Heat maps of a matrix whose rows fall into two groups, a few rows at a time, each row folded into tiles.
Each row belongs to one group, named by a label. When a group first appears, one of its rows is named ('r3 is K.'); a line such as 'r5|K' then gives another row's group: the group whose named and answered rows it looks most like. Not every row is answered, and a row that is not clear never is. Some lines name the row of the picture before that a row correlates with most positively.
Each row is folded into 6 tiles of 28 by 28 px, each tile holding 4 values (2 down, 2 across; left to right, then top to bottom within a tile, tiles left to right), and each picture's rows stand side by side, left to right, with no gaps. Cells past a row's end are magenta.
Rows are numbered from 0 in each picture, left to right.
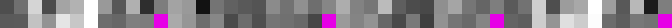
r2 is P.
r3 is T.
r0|T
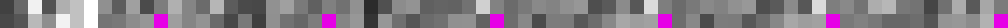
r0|T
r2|P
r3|P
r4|P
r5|P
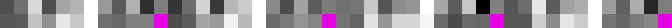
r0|T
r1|T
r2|T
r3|T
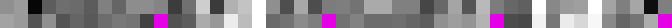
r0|P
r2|P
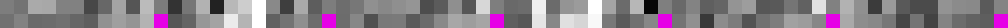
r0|P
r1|T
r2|P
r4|P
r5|P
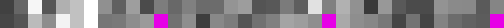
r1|P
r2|P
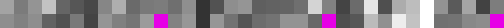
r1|P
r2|T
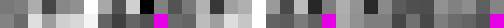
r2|P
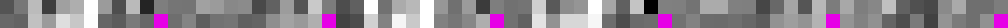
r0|T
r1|P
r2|T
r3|T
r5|P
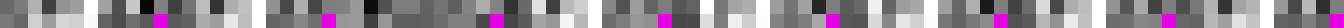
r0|T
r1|T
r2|P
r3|T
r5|T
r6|T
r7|T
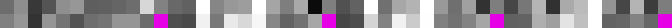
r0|P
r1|T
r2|T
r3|T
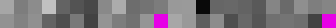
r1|P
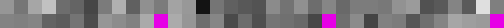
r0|P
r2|P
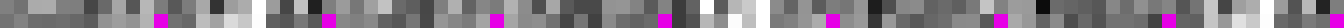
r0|P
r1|T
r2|P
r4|T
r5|P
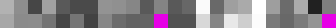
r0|P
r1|T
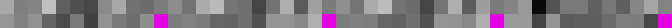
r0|P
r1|P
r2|P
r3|P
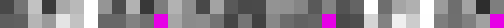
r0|T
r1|P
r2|T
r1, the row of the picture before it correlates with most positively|0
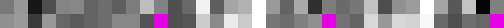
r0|P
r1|T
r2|T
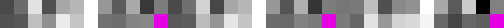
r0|T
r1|T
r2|T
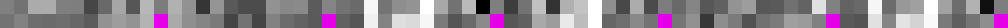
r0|P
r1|P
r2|T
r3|T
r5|T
